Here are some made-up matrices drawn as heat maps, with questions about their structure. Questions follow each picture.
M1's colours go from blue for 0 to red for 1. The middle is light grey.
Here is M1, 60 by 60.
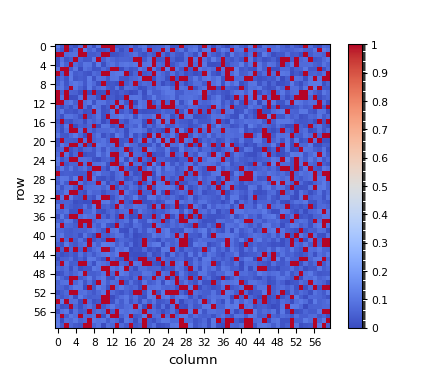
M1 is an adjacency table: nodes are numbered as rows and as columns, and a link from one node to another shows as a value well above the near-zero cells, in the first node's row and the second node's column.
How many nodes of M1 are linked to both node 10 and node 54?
6
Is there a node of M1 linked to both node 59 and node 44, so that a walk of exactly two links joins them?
no
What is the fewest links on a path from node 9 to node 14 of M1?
2
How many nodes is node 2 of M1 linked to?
11
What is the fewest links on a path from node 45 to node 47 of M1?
1
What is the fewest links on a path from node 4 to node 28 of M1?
3
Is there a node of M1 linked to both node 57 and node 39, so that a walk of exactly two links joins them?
no
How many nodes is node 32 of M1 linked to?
7
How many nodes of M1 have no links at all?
0
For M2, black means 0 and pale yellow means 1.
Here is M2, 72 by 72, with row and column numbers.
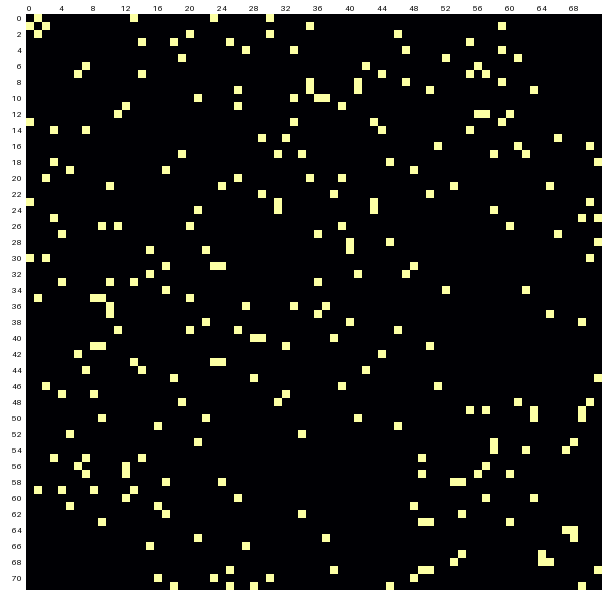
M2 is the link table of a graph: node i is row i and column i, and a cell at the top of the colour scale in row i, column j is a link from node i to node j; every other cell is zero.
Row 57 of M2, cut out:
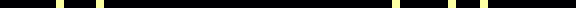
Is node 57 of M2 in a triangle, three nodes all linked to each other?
yes
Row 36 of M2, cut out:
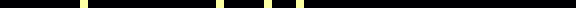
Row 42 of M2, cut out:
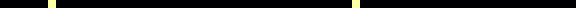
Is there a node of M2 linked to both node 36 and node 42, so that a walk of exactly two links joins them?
no
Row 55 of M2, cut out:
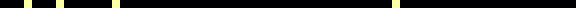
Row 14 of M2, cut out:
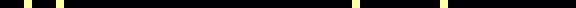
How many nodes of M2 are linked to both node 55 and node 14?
2
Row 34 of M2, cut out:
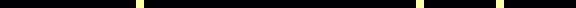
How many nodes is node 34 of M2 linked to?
3
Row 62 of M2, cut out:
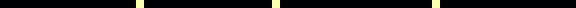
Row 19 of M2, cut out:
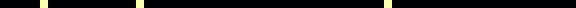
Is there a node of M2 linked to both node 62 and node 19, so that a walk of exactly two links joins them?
yes
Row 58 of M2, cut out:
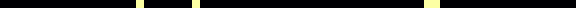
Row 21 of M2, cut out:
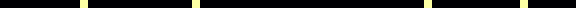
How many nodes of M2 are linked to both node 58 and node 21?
2
